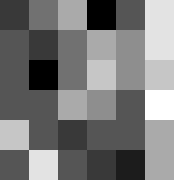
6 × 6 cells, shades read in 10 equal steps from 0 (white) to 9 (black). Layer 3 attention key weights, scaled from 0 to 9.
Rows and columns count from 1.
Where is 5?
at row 1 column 2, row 2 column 3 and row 3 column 3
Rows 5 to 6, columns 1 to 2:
2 6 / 6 1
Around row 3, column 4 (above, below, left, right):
3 4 5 4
